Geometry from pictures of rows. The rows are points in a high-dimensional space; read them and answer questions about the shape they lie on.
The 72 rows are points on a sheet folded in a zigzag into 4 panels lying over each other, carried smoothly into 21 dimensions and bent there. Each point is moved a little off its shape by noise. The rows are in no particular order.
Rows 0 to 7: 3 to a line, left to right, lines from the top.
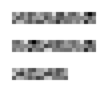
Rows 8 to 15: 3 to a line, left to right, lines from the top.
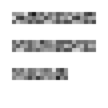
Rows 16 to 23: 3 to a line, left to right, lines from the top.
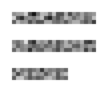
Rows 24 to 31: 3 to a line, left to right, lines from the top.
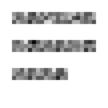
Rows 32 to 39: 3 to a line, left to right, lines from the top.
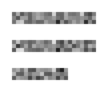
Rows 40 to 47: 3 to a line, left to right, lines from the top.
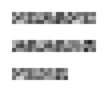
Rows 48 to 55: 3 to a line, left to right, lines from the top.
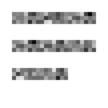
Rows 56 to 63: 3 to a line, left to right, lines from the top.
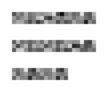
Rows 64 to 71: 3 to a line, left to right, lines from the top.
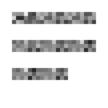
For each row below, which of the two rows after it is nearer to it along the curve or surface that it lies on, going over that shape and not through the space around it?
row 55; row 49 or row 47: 47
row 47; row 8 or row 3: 3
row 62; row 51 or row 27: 27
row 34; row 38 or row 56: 56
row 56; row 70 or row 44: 70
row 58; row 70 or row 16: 70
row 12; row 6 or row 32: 32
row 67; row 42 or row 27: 27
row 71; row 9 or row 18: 18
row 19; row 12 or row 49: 12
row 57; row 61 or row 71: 61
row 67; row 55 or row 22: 55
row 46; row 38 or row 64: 38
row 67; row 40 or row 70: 70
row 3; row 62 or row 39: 62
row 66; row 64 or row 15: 64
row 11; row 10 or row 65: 65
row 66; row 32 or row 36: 32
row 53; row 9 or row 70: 70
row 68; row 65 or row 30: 30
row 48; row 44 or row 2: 2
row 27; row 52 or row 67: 67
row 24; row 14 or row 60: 14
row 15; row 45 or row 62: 62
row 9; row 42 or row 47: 42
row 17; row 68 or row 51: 51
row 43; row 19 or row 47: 47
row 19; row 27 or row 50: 27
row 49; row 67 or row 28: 28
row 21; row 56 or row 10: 10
